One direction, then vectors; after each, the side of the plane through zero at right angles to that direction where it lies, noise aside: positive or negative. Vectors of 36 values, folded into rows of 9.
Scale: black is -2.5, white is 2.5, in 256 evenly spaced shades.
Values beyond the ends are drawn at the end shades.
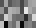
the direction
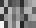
positive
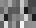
negative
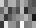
negative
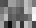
positive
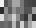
negative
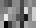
positive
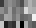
positive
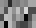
positive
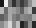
positive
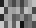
positive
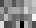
positive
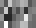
negative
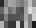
positive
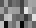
positive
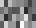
negative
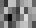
negative
